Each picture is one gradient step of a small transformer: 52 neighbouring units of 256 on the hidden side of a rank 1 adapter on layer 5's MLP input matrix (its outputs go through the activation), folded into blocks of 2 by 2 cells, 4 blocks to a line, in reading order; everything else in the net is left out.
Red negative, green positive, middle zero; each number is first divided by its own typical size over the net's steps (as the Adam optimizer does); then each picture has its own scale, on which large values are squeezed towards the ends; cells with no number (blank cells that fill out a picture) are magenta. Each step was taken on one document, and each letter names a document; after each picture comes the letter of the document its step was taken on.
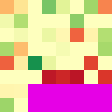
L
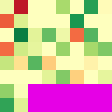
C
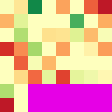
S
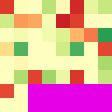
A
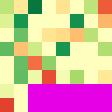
S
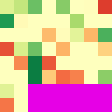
S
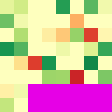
L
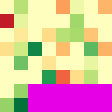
C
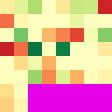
S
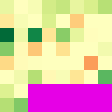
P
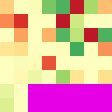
A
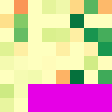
L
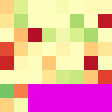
C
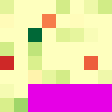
P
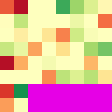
C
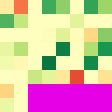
L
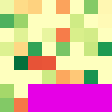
C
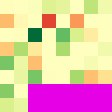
P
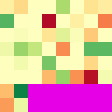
C
